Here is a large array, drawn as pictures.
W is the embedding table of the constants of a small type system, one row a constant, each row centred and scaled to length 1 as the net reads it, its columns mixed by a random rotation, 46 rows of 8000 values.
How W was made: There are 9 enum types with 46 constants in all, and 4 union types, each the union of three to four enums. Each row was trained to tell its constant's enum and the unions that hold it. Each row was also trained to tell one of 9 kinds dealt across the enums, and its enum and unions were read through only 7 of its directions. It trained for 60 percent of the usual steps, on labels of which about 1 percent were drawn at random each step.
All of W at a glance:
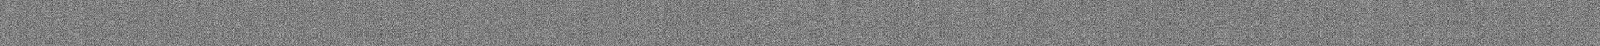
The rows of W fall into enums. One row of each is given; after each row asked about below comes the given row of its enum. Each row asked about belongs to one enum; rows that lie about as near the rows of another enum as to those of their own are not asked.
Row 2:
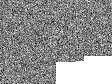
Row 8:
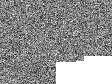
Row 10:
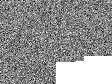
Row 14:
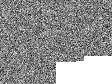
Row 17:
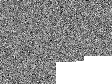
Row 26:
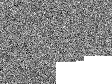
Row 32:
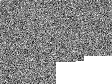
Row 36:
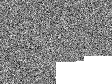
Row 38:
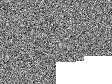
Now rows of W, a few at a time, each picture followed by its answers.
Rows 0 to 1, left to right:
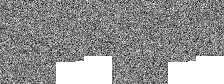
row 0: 10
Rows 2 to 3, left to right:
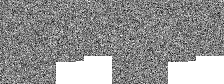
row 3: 32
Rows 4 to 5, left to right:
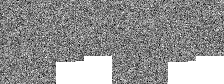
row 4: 2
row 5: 10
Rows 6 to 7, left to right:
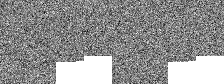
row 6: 38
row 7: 26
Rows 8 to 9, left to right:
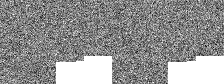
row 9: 10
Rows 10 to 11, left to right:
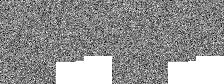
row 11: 14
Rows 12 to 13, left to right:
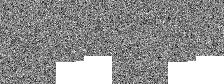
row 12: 10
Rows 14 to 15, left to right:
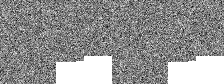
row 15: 26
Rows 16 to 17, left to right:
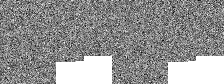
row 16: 2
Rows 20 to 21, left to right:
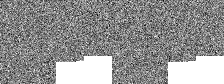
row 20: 14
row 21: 2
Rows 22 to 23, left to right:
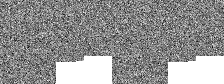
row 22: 38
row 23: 2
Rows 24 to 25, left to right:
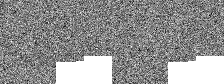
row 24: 38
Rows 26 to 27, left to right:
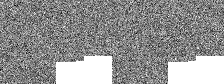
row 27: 38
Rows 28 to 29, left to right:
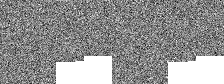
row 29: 36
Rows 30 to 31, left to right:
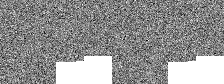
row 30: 8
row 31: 36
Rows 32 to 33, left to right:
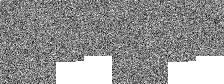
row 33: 26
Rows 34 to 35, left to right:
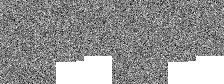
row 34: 26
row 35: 36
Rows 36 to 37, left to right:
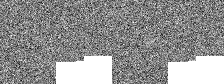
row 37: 26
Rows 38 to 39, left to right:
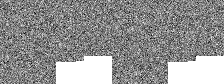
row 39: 2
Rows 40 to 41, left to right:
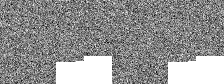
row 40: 10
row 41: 8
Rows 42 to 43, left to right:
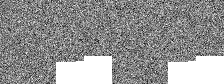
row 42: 2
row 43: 8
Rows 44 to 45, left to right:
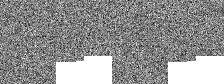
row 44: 26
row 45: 38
